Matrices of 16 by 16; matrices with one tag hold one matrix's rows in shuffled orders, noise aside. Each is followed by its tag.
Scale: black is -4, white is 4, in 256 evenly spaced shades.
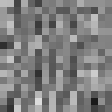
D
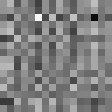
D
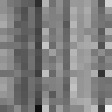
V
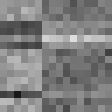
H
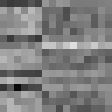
H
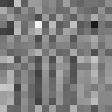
D
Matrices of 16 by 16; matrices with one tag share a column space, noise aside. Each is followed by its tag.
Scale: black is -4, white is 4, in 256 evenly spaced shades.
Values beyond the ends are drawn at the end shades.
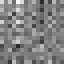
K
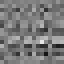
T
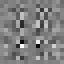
T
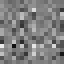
T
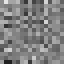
K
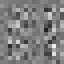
T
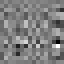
T
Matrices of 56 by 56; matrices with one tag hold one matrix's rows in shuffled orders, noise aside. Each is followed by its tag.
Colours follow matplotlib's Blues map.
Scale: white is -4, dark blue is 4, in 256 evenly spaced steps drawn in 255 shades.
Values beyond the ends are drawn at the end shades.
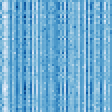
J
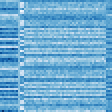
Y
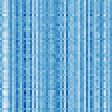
J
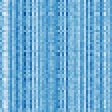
J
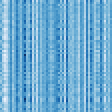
J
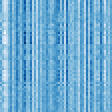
J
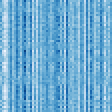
J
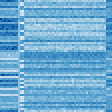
Y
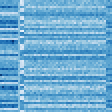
Y
